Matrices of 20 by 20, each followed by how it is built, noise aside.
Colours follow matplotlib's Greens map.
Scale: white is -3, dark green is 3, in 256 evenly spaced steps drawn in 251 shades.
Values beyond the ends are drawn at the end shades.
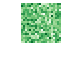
noise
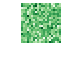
noise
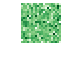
noise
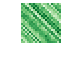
Toeplitz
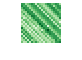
Toeplitz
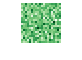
noise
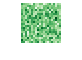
noise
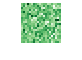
noise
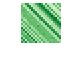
Toeplitz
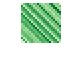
Toeplitz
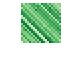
Toeplitz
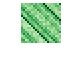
Toeplitz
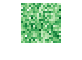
noise
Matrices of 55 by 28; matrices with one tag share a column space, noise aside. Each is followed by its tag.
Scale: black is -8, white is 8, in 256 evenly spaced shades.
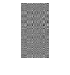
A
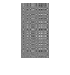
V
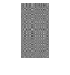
V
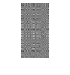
V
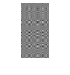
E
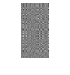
V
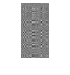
E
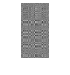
E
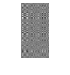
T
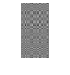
A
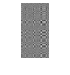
E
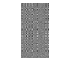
V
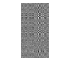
T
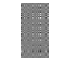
T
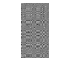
E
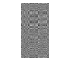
A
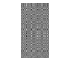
V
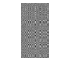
E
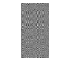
A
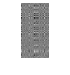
T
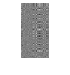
V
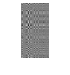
A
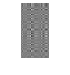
V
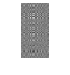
T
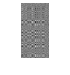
E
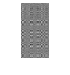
E
